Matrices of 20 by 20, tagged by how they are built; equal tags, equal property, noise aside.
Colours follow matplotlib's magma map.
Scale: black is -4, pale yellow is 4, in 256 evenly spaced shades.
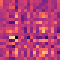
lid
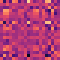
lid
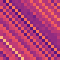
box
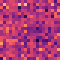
lid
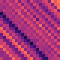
box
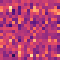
lid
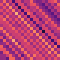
box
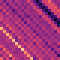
box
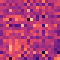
lid
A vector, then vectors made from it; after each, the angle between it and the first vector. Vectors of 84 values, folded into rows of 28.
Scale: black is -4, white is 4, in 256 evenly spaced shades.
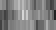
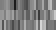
partly opposed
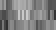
nearly parallel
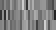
partly aligned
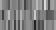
orthogonal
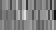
partly aligned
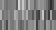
partly aligned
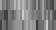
nearly parallel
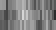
nearly parallel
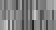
partly opposed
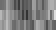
nearly opposite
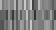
partly aligned
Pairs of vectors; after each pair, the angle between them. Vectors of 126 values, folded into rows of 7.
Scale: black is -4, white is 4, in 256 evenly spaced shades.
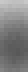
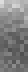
nearly parallel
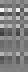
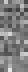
partly opposed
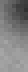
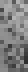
partly opposed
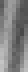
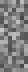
orthogonal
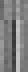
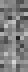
partly opposed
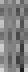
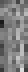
nearly opposite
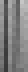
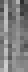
nearly opposite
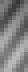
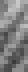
nearly opposite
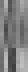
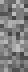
orthogonal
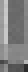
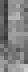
nearly opposite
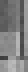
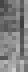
nearly parallel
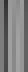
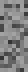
orthogonal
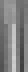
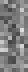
partly opposed
